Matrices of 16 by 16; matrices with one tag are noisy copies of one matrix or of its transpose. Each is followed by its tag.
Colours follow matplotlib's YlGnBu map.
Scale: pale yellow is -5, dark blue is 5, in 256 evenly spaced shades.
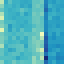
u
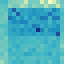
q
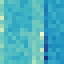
u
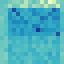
q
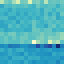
u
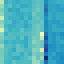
u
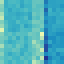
u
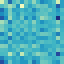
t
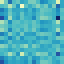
t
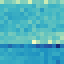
u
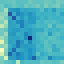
q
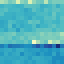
u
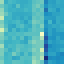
u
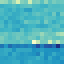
u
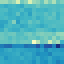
u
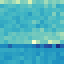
u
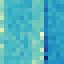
u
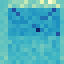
q
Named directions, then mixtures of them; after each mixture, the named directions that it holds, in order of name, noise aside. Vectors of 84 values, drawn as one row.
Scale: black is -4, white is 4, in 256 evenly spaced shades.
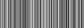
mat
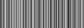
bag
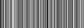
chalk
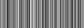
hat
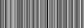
bag, chalk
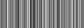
hat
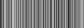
bag, chalk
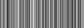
bag, hat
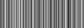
bag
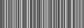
bag, hat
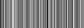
chalk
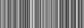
hat, mat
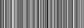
chalk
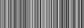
mat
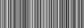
mat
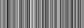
hat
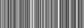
hat, mat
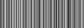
bag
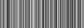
bag, hat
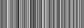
hat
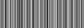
bag, chalk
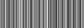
bag, chalk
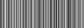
bag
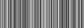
mat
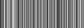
chalk, hat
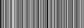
chalk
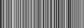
bag, chalk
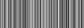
mat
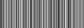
bag, hat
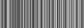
bag, hat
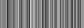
hat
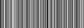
chalk
